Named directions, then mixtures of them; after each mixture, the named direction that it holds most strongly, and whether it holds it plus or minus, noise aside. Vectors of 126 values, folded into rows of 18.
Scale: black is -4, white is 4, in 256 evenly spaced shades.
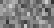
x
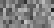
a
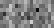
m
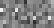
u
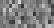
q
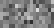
m, minus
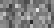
m, minus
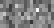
m, minus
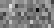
m, plus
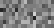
u, minus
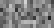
u, minus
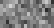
x, plus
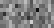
m, plus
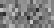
m, plus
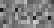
u, minus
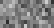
x, plus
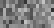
a, plus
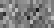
m, plus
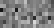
u, minus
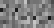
u, minus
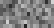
x, minus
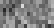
q, minus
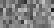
a, plus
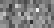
m, minus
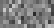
q, plus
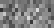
m, minus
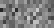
u, minus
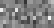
u, plus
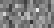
m, minus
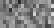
q, minus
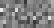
u, plus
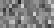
q, minus
